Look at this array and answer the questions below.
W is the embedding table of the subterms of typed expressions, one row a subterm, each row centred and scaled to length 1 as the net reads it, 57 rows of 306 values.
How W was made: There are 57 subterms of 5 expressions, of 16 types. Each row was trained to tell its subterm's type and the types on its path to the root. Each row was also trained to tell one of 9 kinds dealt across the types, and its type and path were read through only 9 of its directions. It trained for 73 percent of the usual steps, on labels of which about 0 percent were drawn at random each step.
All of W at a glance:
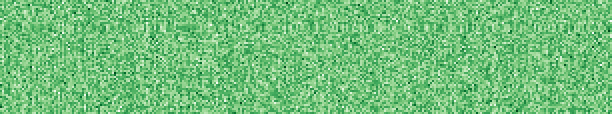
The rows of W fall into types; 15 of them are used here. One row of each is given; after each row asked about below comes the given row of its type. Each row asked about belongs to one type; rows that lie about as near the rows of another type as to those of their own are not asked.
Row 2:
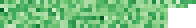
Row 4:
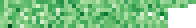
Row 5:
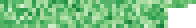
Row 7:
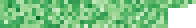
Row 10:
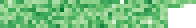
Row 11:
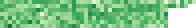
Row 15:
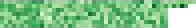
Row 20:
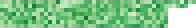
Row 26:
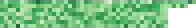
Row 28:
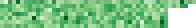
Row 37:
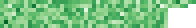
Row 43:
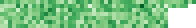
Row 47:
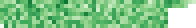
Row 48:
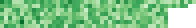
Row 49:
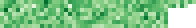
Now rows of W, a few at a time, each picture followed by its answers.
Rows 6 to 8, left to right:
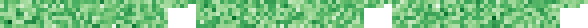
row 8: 15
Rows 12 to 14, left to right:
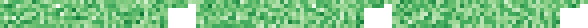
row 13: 2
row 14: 2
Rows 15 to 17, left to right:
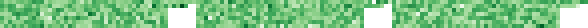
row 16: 7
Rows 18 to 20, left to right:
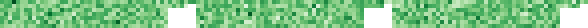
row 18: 26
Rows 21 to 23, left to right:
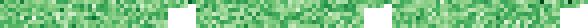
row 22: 26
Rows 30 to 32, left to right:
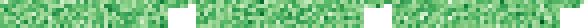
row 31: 26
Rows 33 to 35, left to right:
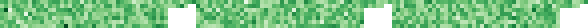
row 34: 47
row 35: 5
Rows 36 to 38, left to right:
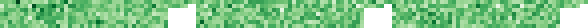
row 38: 47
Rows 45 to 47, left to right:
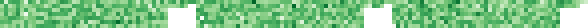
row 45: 26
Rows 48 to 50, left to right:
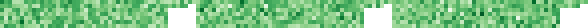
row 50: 28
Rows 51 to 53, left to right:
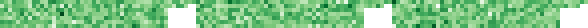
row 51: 5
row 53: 15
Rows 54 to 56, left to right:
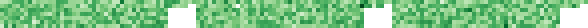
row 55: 28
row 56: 47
